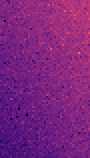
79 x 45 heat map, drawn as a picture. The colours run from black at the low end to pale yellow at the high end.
Neither half mirrors the other. Values rise toward the top right. The bottom left is the ninth with the lowest average. The ninth with the highest average is the top right.
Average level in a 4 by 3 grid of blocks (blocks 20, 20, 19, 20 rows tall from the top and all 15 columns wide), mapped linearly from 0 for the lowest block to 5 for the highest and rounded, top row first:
3 4 5 / 2 3 4 / 1 2 3 / 0 1 2
